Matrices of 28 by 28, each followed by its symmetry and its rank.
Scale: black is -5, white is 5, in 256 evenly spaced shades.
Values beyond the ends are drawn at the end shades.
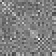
symmetric, rank five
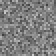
neither, full rank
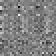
neither, rank five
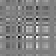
symmetric, rank one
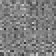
neither, rank five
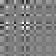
symmetric, rank one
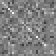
symmetric, rank five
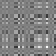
symmetric, rank one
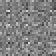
neither, rank five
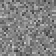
neither, full rank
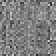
neither, rank five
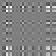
symmetric, rank one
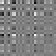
symmetric, rank one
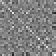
symmetric, rank five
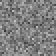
neither, full rank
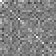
symmetric, rank five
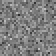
neither, full rank
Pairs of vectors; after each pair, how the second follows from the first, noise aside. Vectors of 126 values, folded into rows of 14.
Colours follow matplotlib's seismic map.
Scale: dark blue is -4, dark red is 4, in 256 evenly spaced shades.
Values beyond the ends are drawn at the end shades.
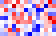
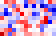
shuffled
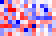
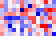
reversed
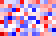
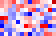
shuffled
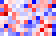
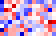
reversed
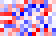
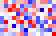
shuffled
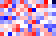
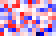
shuffled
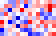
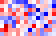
reversed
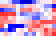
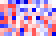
shuffled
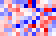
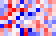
reversed
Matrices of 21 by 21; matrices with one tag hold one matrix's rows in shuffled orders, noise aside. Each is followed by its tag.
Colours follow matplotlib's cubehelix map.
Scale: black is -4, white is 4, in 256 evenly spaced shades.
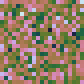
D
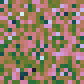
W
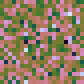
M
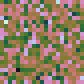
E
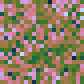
D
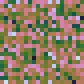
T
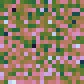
T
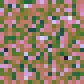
M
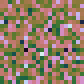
M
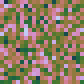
E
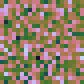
E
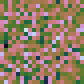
E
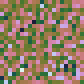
W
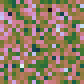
D
